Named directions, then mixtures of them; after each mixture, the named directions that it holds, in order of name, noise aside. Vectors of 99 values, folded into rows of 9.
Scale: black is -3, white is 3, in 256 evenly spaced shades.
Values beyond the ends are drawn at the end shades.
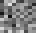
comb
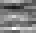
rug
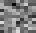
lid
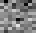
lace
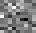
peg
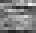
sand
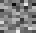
comb, lid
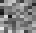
comb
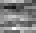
rug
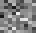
peg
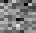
lace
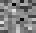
comb, lace, lid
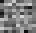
comb, sand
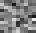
lid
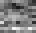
lid, rug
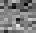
lace, rug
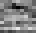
lid, rug, sand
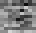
lace, sand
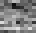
lace, lid, rug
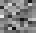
lace, peg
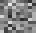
comb, lace, peg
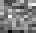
comb, sand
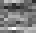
rug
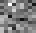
comb, lace, peg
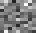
lace, lid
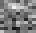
lid, peg, rug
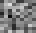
comb, rug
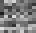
comb, rug
